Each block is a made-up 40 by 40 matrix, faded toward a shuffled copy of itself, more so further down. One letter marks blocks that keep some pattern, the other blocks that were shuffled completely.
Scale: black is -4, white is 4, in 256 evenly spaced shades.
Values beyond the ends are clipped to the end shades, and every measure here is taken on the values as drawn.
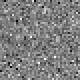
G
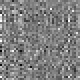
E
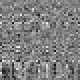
E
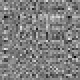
E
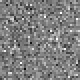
G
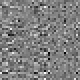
E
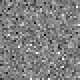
G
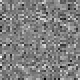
E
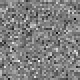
G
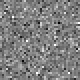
G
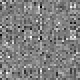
E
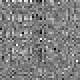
E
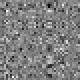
E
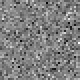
G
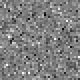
G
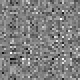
E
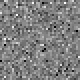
G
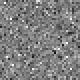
G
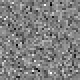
G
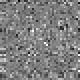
E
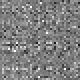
E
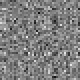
E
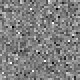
G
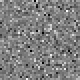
G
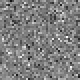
G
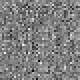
E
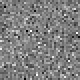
G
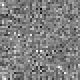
E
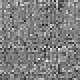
E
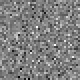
G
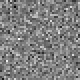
G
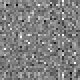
E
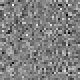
E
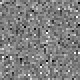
G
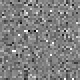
E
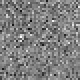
E
